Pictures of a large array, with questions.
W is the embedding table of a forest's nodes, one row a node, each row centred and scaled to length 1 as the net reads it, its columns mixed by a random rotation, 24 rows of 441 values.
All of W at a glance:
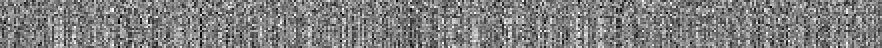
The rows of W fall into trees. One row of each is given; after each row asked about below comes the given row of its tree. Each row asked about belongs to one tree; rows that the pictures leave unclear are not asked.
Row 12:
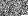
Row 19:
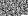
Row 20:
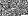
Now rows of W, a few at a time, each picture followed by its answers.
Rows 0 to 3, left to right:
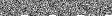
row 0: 19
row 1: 12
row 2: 12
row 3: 19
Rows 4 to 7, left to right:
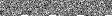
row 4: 20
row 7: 12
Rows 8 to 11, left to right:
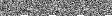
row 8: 19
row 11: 20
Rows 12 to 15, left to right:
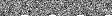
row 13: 20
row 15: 12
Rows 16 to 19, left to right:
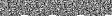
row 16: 20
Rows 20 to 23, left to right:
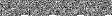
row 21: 20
